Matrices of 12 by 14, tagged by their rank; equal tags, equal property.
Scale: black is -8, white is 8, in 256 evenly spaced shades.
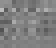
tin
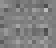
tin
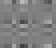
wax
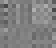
tin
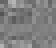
tin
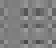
wax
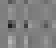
wax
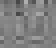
tin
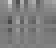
wax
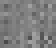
tin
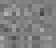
tin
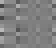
wax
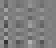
wax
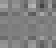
wax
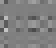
wax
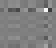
wax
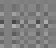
wax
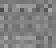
tin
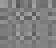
tin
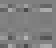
wax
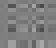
wax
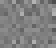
tin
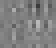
tin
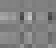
wax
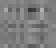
tin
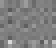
tin
